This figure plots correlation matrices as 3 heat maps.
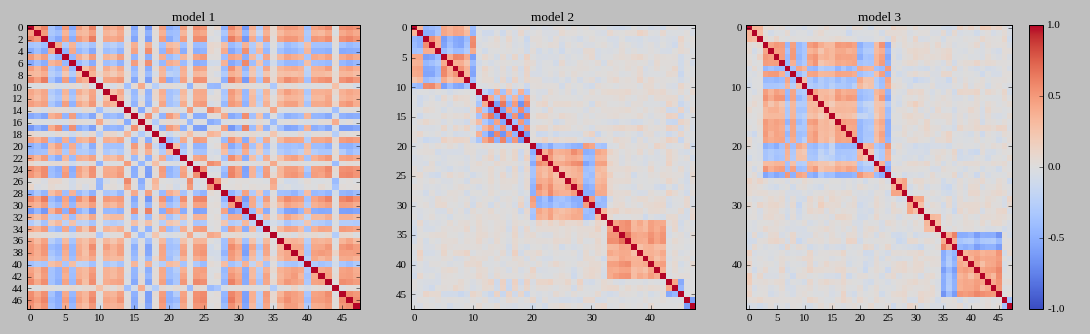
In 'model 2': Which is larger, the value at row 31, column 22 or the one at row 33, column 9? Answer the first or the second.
the first
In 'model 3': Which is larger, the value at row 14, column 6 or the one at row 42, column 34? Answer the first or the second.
the first
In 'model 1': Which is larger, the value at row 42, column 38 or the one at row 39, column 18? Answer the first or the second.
the first
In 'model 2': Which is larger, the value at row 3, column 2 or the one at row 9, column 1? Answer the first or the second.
the first
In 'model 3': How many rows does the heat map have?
48
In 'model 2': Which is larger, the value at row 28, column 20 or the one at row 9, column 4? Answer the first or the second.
the second
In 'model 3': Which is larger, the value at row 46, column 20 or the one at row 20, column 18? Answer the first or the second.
the first
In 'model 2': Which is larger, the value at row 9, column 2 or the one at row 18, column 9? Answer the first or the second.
the second
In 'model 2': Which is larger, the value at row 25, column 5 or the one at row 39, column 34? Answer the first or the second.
the second
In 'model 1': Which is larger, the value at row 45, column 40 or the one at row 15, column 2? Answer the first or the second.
the first
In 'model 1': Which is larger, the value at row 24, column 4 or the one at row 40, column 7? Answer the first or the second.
the second
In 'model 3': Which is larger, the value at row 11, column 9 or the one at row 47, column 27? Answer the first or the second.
the second
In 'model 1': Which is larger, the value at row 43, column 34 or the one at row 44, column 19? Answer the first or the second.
the first
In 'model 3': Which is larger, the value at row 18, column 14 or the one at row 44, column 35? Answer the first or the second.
the first
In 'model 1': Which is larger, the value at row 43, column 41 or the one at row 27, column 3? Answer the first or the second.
the first
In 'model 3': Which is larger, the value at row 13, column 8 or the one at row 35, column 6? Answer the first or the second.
the first
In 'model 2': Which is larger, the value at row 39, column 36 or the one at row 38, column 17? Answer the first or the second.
the first
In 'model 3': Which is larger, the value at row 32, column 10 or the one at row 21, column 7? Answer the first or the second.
the second
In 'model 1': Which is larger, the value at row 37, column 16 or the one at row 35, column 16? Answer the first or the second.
the first
